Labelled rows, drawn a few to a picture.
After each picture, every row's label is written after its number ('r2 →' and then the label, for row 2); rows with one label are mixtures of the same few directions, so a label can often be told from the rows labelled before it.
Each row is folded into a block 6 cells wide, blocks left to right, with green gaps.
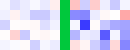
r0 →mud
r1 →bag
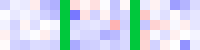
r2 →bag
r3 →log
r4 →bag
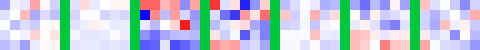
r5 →bag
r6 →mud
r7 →log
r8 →bag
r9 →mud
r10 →log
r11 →bag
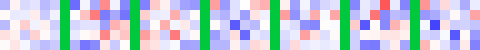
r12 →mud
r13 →bag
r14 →mud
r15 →mud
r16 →mud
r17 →bag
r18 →bag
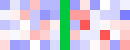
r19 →bag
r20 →bag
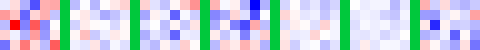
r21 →bag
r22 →mud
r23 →mud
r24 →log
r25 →bag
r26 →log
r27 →bag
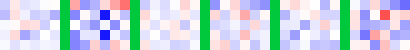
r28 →mud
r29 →mud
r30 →log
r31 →mud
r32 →log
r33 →mud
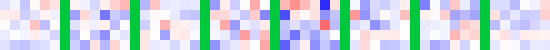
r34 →log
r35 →mud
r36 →mud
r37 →bag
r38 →log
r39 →mud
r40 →bag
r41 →mud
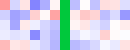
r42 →bag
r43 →bag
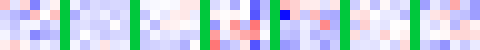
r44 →bag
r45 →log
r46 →log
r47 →bag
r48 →log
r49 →bag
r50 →bag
